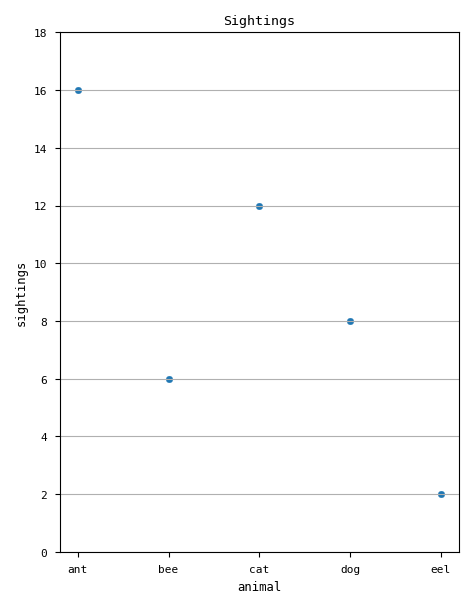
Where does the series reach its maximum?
ant
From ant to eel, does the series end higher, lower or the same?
lower
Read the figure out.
Title: Sightings
x-axis: animal, ticks ant bee cat dog eel
y-axis: sightings, ticks 0 2 4 6 8 10 12 14 16 18
Values:
16 6 12 8 2
